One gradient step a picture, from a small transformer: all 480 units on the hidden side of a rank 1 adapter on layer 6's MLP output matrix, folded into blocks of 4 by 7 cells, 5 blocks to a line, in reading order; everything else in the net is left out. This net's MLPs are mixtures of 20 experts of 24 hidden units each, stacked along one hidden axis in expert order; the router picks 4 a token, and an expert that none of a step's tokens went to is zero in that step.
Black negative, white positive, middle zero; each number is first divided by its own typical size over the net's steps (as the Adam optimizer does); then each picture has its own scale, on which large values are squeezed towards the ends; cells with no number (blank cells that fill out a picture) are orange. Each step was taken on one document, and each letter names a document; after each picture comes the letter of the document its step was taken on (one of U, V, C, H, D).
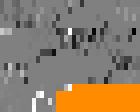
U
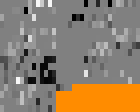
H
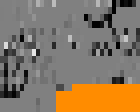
H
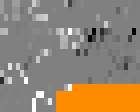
U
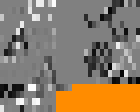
H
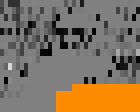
U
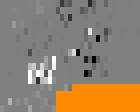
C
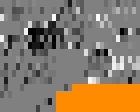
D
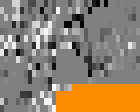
D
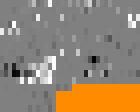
C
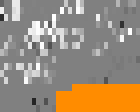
D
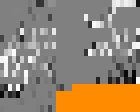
H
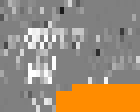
D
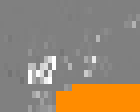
C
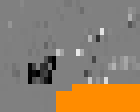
C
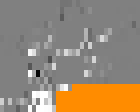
C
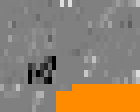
C
